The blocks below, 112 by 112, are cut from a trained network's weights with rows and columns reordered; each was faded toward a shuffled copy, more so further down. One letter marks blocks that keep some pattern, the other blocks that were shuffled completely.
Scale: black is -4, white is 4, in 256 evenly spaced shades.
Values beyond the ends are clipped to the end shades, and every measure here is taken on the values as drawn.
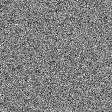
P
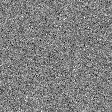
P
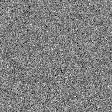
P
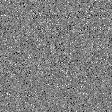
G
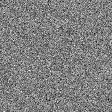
P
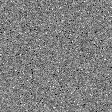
P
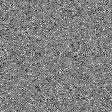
G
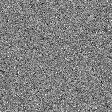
P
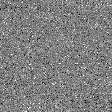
G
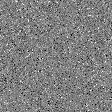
P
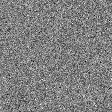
P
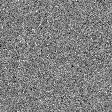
P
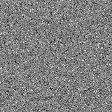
G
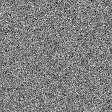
P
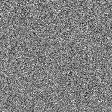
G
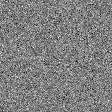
P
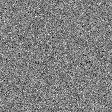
P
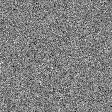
P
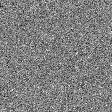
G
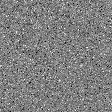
P
